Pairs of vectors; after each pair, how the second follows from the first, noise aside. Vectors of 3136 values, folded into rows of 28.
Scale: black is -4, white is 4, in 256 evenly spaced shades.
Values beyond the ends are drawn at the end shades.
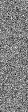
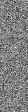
copied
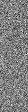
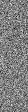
copied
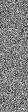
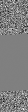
partly zeroed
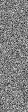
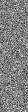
copied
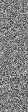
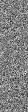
copied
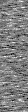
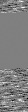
partly zeroed
